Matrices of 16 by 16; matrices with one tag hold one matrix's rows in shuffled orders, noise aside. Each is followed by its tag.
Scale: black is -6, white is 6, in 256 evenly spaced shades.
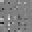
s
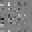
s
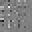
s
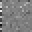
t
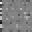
t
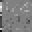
t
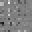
s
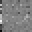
t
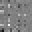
s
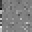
t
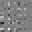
s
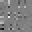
s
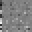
t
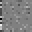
t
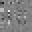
s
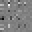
s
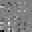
s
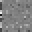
t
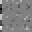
t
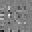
s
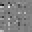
s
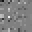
s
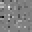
s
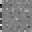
t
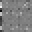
t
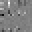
s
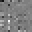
s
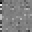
t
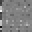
t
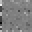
t
